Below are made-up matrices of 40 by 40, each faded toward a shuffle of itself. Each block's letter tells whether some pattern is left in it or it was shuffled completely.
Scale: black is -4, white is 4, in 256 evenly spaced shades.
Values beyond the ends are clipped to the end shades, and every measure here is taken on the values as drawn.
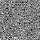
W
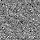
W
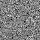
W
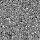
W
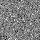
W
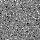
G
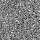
G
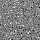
G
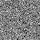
G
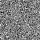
G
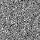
W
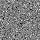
G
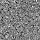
G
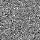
W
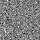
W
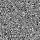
G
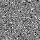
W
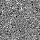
W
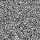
G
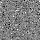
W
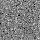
G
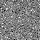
G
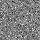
G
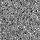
G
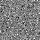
W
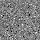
G
